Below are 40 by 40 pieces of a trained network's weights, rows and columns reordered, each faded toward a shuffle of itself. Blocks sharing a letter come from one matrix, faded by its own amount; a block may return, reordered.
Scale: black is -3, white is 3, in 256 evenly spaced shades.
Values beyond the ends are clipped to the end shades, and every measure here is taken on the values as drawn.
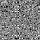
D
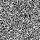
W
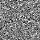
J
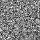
W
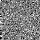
J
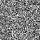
W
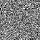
J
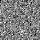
J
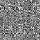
D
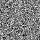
W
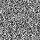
W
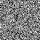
J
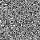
J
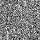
J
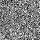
W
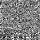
D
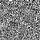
J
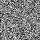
W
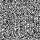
W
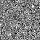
J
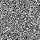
J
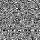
D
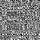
D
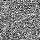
W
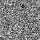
W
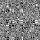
D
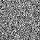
J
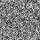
W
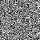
W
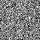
W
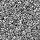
W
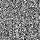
W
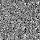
J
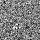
W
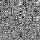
D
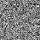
J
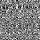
D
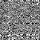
D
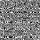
D
